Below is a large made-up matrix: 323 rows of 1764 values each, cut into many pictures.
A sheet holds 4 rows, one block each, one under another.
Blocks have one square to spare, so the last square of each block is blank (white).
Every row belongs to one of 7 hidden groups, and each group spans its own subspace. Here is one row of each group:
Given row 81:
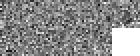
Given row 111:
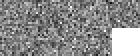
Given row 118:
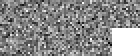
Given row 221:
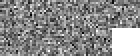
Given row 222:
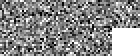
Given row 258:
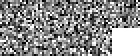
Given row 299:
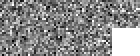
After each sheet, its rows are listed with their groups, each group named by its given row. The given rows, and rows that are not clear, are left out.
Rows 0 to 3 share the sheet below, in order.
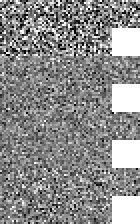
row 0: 299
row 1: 299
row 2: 111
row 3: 118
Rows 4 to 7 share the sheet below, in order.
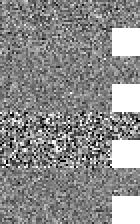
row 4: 118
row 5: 81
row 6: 299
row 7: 222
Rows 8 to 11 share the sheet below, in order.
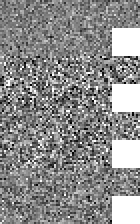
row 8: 81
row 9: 81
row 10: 111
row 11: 221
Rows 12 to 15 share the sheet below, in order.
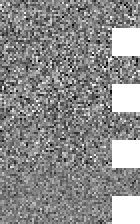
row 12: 222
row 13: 111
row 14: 299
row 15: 221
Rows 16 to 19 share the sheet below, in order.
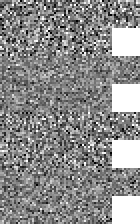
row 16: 299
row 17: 118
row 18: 258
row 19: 221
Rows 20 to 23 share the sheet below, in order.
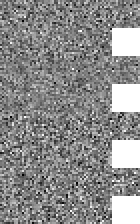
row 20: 111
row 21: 221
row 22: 258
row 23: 221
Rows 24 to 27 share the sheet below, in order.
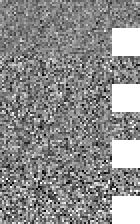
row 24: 111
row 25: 299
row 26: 221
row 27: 118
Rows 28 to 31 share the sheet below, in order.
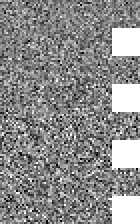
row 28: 222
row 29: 111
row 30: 111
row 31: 258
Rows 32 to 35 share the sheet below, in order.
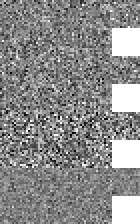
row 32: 118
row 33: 299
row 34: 111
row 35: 222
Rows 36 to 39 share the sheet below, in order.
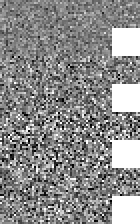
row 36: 222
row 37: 81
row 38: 111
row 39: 81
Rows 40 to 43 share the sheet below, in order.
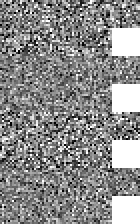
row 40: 118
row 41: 222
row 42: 222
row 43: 111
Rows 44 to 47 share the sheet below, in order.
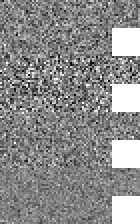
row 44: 111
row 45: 111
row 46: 258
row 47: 118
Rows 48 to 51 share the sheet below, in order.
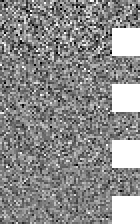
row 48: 111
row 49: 222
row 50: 111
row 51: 118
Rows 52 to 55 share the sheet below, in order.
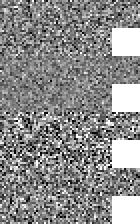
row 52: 221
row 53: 111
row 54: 221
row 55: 299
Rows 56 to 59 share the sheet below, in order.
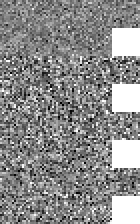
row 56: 118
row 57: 118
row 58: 111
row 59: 221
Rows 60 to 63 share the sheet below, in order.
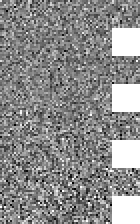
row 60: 221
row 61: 258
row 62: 118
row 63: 111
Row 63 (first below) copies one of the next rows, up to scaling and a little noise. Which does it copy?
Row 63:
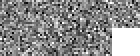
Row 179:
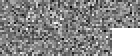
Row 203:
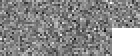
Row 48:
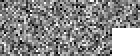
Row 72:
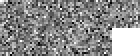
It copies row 203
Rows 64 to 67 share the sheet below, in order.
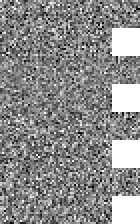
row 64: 299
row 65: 258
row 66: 118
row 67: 258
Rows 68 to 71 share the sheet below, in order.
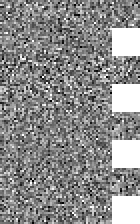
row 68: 258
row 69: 222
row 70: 221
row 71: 221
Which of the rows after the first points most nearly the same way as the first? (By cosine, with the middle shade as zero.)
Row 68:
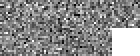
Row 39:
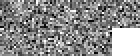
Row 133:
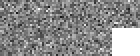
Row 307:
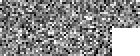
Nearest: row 133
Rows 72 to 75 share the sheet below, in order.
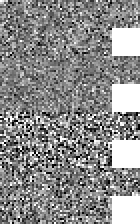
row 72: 111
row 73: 81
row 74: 258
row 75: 118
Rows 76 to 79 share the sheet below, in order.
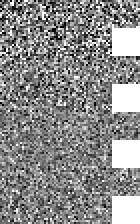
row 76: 299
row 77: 299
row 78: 118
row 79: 299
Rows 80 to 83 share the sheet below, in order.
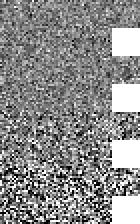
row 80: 221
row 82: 81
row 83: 111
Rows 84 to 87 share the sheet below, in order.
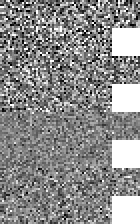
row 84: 258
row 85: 258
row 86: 118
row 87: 222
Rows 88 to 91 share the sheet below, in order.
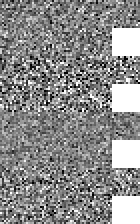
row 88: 222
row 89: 118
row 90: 118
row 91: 222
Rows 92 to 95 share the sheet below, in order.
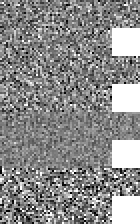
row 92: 222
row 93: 258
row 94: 258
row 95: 81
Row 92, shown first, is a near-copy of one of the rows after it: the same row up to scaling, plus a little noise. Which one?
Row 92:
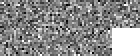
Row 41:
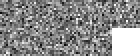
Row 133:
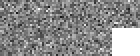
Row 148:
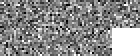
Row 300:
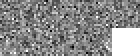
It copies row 148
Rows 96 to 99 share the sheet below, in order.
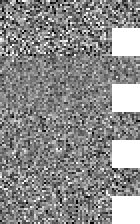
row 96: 299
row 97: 299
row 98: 299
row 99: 118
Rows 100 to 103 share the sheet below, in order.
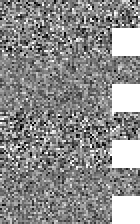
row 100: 81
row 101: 81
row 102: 221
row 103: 81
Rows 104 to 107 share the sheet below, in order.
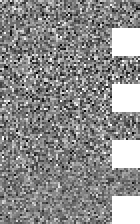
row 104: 299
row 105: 221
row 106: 111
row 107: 221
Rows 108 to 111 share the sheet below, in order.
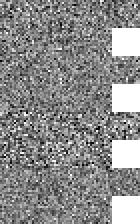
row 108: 258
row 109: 258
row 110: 111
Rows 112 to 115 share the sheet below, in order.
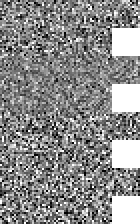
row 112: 81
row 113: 111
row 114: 111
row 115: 81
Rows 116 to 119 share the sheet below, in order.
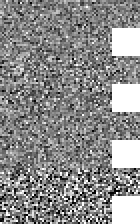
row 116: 221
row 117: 221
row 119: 222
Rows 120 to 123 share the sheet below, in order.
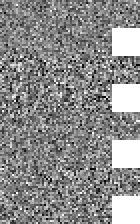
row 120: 222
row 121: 299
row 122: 299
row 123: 111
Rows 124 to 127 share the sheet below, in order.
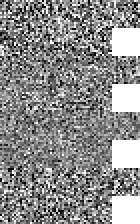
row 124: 258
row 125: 258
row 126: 258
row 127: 81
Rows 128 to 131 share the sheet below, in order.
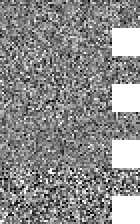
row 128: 81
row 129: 221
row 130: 258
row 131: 221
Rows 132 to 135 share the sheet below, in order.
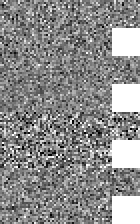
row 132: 222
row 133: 222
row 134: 221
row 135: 118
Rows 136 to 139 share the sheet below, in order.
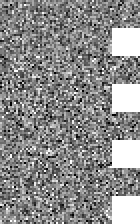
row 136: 258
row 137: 81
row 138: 221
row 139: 222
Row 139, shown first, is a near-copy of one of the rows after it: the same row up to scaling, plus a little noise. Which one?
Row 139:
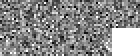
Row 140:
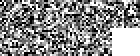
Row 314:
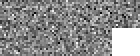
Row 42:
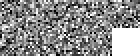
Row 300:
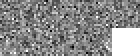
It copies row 300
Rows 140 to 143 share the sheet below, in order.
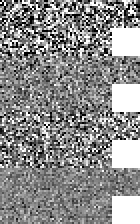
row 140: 222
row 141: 118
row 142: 118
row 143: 118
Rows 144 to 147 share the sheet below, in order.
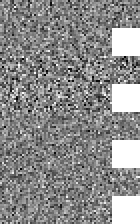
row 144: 221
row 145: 299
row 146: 81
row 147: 299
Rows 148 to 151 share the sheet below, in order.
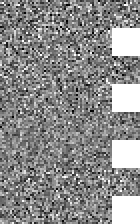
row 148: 222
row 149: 118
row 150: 299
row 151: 118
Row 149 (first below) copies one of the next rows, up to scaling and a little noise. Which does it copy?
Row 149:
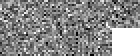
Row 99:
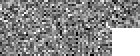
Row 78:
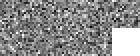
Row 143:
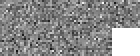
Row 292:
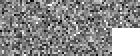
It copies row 99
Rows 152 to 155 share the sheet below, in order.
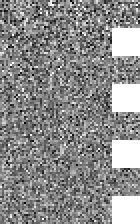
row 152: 221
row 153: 258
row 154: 258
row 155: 81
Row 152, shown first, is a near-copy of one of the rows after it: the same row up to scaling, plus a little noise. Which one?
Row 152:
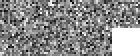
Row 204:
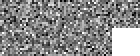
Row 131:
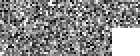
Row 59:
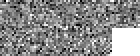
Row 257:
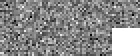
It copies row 131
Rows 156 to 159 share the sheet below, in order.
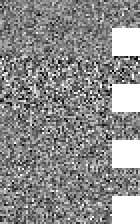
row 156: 81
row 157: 81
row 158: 118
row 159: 222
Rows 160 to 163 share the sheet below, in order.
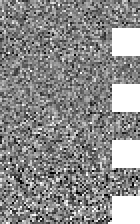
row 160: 299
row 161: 222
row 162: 81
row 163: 221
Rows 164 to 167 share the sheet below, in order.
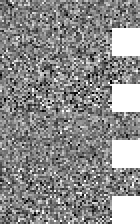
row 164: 258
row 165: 81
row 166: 118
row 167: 221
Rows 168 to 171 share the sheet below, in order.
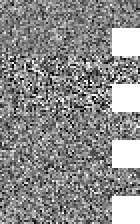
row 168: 299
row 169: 81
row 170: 111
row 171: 222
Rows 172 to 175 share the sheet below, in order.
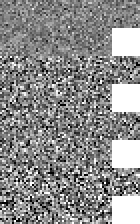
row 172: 118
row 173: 299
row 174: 299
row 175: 118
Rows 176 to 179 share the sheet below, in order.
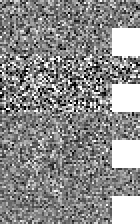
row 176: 299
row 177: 299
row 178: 111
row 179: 111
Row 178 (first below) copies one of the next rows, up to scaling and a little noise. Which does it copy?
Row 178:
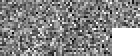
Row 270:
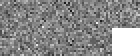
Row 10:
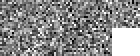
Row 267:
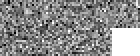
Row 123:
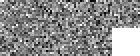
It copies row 10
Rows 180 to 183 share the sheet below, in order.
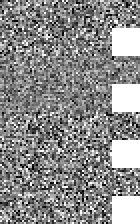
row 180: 81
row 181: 221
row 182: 111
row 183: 118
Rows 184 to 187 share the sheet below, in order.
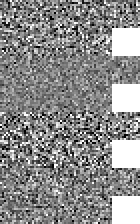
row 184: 258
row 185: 221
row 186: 111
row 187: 111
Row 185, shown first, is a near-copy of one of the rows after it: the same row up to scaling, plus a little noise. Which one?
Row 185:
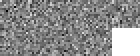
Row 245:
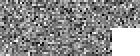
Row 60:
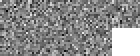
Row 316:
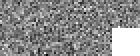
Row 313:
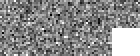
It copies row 60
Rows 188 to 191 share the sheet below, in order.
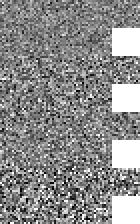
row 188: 118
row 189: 118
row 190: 299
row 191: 299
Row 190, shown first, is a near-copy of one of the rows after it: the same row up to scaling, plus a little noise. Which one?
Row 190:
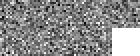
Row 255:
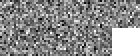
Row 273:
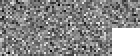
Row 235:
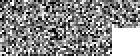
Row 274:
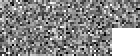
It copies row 273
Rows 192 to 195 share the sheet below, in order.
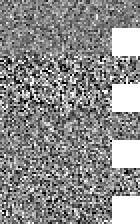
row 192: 222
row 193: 258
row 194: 81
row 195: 222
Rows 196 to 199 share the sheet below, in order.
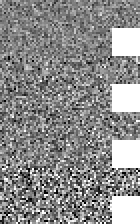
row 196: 81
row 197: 111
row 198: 299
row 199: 221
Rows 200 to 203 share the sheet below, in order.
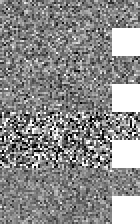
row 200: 111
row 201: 258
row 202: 111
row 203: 111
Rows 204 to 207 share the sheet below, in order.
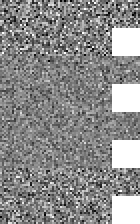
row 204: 221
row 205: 118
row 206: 222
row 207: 118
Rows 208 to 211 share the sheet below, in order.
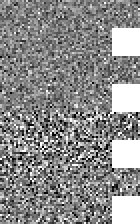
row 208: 111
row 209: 81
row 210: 111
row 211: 221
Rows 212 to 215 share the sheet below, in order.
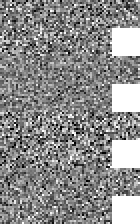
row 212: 81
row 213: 111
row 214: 111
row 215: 111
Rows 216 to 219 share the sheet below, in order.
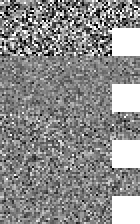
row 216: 111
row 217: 222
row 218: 222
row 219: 221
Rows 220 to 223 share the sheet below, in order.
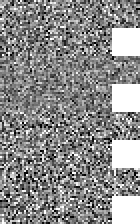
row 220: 299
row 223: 258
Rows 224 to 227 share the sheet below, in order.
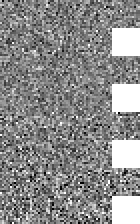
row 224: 222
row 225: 111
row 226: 258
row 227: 118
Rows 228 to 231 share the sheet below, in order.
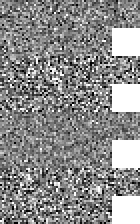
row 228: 258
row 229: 111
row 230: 258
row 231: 221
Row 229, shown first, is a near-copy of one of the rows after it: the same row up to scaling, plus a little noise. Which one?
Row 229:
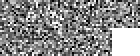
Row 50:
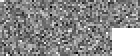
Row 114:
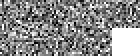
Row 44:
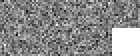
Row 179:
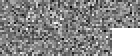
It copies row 179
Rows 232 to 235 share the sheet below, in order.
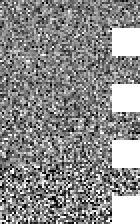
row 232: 81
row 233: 258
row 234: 222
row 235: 299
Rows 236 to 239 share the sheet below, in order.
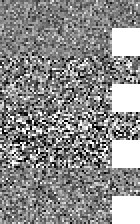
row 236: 111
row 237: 222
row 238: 118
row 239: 118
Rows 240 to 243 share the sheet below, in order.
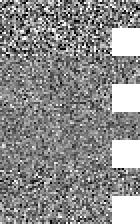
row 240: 299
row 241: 258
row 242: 221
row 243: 222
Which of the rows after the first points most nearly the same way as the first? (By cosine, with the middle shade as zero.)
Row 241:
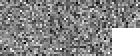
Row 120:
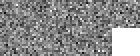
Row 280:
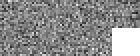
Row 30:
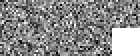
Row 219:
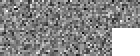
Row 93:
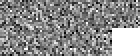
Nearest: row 93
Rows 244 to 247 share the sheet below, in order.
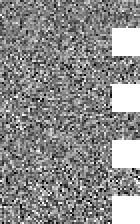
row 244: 299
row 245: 221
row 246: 222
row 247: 111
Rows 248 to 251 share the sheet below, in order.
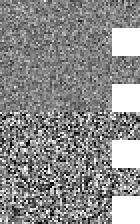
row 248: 118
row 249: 258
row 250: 299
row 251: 118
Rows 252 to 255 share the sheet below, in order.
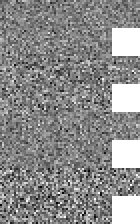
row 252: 299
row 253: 221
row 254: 111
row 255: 299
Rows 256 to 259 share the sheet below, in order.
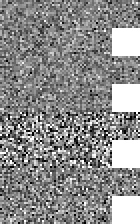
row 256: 111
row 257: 221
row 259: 81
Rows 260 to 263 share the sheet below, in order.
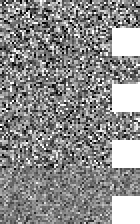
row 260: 118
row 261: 299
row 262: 111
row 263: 81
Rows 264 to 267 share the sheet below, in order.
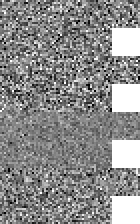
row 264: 111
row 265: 221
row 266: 258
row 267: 111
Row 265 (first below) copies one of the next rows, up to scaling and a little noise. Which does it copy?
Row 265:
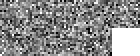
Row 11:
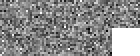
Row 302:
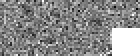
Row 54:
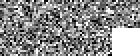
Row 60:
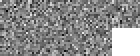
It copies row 11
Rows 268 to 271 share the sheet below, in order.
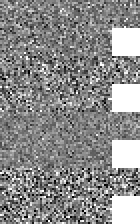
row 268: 258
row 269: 118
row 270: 111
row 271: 258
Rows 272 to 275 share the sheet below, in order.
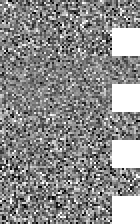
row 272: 258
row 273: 299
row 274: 299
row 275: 299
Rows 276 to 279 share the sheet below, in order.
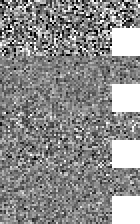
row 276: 81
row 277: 118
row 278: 221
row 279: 222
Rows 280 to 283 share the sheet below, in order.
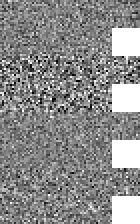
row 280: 258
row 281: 222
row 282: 221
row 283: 118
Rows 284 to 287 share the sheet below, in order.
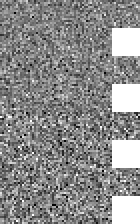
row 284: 118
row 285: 258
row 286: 258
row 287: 118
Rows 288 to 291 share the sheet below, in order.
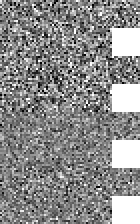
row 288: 81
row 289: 111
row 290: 81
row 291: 111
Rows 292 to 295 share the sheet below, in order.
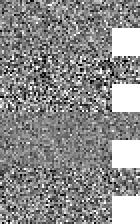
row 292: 118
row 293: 118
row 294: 118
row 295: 299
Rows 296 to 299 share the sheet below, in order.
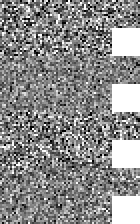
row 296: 221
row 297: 299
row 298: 118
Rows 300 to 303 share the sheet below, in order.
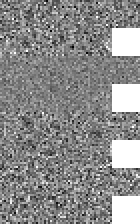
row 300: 222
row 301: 258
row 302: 221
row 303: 299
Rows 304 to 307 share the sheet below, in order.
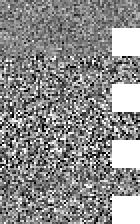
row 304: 258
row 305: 81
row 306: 299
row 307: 81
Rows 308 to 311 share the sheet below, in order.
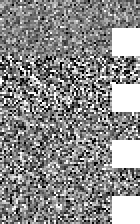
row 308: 299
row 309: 81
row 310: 111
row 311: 299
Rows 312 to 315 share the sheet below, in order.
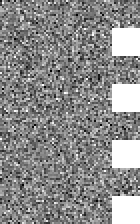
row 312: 81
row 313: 221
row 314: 222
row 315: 81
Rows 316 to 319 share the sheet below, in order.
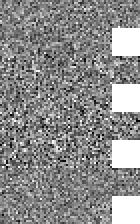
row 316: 221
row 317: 81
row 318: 299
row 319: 258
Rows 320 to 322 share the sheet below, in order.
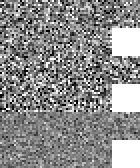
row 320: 222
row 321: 299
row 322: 118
